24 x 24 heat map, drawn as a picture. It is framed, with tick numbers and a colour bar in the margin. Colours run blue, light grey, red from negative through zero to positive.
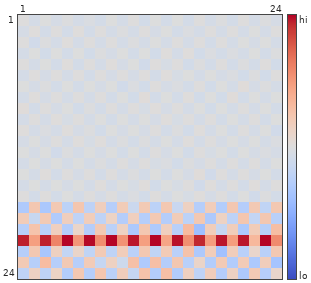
Row 21 stands out from the rest. Neither half mirrors the other. Overall the values sit about 50% of the way up the scale. A horizontal seam about 70% of the way down splits the table, and the top part is calmer.
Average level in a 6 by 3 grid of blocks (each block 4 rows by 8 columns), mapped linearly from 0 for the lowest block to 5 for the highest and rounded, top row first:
000 / 000 / 000 / 000 / 000 / 554
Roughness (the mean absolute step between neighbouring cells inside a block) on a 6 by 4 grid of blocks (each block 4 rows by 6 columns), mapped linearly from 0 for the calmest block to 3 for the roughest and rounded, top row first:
0000 | 0000 | 0000 | 0000 | 2222 | 3333
